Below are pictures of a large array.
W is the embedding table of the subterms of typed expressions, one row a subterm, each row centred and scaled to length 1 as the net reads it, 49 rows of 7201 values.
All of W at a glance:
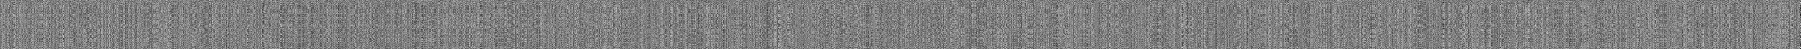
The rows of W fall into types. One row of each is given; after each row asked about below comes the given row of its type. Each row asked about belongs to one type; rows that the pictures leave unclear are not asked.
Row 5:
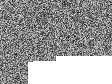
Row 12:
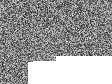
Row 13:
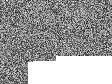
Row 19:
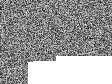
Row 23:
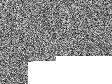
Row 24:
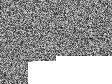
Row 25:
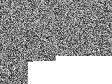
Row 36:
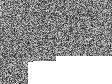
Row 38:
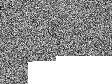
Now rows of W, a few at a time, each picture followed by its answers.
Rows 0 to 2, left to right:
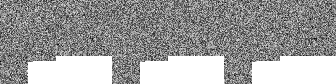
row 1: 5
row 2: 24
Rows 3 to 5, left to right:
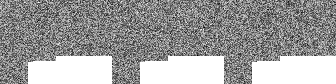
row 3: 23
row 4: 13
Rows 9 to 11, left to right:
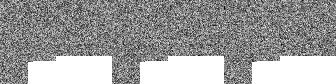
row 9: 12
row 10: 13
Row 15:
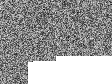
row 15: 5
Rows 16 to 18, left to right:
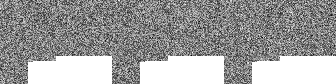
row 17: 13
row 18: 23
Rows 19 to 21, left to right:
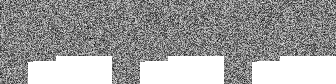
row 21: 23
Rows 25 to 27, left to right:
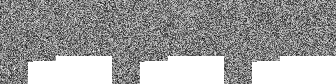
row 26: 38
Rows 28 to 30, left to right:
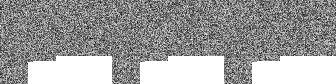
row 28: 19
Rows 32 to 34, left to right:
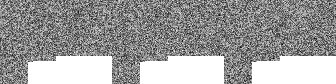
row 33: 23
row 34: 38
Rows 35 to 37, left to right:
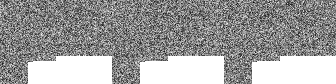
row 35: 12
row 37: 5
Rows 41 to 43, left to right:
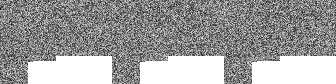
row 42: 12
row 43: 36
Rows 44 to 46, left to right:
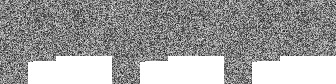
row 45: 36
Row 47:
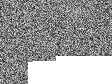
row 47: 38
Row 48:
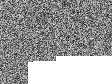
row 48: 5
